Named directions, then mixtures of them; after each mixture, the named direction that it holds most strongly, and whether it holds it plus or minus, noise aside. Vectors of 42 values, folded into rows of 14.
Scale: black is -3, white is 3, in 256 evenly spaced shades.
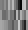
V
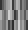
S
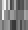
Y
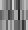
S, minus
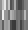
Y, plus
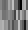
V, plus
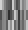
S, minus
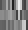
V, minus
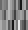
V, plus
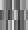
S, minus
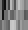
Y, minus
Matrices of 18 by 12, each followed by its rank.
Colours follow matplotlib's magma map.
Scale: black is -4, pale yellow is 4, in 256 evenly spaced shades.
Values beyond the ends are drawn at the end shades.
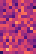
full rank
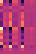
one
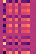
one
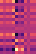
one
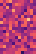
full rank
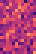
full rank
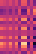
one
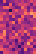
full rank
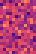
full rank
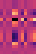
one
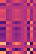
one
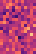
full rank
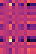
one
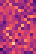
full rank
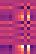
one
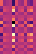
one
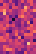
full rank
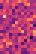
full rank
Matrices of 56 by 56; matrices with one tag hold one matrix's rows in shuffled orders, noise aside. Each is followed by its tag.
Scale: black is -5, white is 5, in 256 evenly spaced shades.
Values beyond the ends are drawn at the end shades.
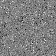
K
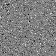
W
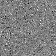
W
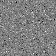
K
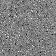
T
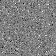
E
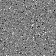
K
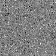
W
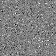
E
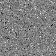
W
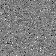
W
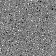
T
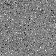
W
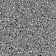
T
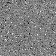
W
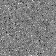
T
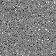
E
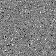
W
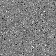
K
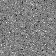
K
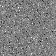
T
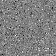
E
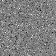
T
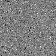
W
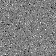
W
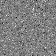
K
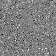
E
